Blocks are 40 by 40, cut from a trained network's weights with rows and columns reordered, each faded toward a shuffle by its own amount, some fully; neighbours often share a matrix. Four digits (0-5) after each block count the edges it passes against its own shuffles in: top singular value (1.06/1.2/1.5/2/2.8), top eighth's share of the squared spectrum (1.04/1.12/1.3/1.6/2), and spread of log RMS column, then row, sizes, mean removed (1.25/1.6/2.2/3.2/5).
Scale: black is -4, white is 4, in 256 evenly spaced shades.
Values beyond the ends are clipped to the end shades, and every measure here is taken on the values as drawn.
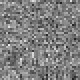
3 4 2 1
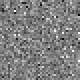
1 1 1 0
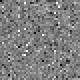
0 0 0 0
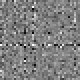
3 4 2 1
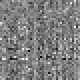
3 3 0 2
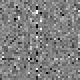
2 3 2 0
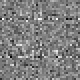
3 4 1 2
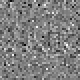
2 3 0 1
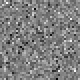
0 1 0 0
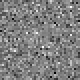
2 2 0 0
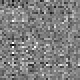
3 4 2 2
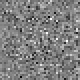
2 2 1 0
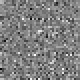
2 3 0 2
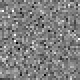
0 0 0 0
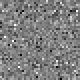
1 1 0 0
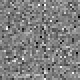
1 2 1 0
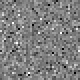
0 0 0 0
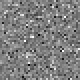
0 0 0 0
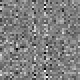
2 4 3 0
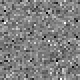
1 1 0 0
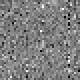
2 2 2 0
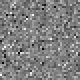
0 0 0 0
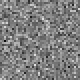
0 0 0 0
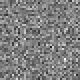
3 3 2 1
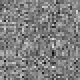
3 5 2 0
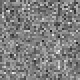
3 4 1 1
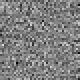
3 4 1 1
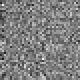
3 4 2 0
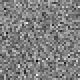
2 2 0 0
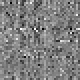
3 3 1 2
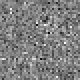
2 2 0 1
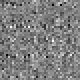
3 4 2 2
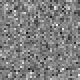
2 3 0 1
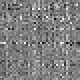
3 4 1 3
